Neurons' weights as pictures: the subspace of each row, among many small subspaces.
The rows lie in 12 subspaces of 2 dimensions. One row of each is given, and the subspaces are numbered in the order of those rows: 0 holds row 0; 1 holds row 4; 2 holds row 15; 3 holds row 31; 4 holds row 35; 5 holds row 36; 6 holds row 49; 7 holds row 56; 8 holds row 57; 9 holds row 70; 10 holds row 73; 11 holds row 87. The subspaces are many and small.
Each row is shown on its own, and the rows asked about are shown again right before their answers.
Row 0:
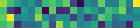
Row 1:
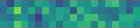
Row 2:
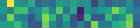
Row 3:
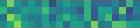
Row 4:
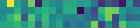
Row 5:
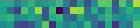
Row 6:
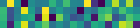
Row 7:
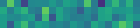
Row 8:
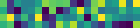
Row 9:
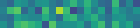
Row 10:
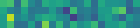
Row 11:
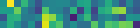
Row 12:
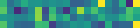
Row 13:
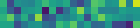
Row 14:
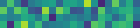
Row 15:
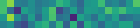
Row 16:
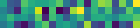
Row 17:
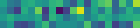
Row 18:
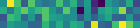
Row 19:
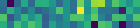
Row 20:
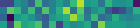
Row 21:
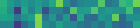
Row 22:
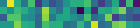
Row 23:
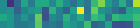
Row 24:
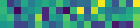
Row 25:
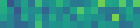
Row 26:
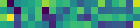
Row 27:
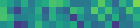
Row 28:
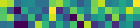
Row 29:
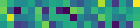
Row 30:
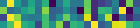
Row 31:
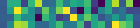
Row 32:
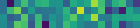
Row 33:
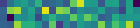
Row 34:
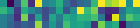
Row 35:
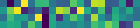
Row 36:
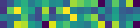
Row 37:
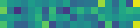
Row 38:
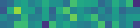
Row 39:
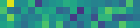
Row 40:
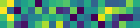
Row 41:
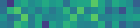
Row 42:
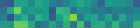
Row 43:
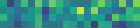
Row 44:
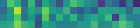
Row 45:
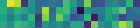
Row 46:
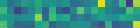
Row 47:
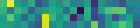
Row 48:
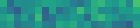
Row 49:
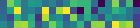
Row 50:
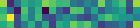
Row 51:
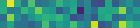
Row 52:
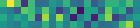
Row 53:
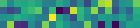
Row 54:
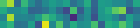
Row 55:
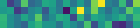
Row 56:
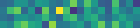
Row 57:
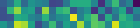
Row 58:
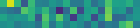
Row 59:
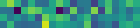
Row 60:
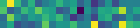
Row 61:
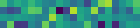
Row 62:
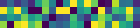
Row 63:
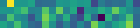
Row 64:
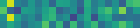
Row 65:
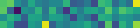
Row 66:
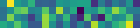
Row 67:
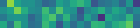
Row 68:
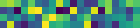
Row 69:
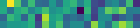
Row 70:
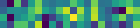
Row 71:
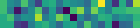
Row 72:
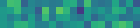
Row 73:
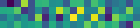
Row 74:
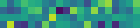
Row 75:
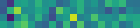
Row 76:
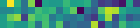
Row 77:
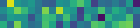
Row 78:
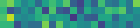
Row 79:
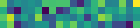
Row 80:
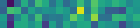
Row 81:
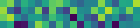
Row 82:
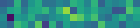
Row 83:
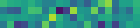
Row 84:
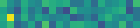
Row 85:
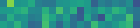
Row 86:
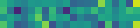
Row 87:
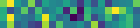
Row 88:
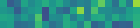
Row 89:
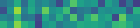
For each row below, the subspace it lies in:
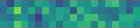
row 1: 1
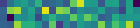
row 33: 0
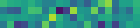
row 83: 10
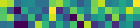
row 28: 2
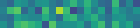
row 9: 7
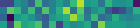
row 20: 11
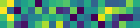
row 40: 8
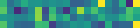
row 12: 5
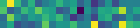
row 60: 3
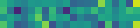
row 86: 5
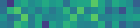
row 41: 5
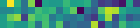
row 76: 1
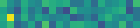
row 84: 9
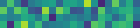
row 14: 4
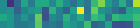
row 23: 6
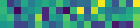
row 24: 6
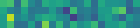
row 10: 9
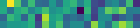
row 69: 6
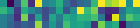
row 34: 1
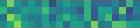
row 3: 2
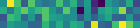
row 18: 3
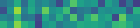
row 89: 1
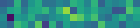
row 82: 9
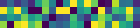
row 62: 4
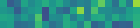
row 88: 6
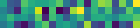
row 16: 7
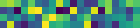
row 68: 4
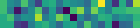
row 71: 3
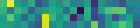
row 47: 0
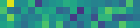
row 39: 8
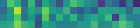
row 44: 1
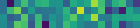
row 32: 5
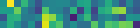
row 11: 9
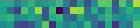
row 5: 7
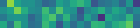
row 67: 11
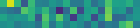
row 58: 10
